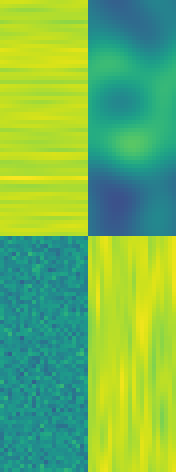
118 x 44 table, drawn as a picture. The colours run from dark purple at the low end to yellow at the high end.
It is made of 2 by 2 panels. Panel 1,1: very high, streaked across, faint in contrast. Panel 1,2: middling, smooth, strong in contrast. Panel 2,1: middling, fine-grained. Panel 2,2: very high, streaked downward, faint in contrast.
